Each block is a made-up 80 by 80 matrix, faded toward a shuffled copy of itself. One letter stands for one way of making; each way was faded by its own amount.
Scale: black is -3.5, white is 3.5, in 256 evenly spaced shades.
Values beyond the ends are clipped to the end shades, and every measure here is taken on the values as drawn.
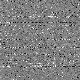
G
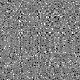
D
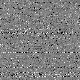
G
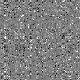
D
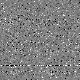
G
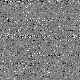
G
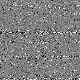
G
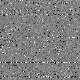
G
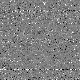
G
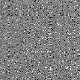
D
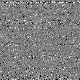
G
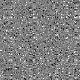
D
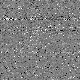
G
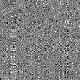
D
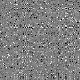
D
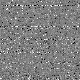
G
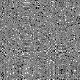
D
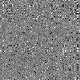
D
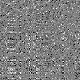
D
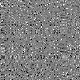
D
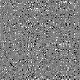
D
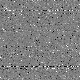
G
